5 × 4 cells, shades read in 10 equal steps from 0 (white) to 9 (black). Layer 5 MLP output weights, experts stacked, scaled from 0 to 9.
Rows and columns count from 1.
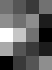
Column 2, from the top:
6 5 2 6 7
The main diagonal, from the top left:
5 5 5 8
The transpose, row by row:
5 4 0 3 9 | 6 5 2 6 7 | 7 4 5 7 6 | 5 8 9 8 4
